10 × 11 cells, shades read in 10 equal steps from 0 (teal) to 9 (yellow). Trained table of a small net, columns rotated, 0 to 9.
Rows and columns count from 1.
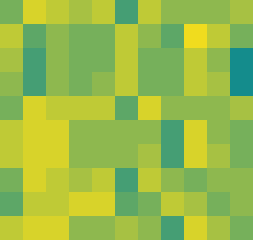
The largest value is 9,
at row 2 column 9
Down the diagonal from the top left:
4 3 5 4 7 5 6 5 6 6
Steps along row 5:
up down same same down up down same same up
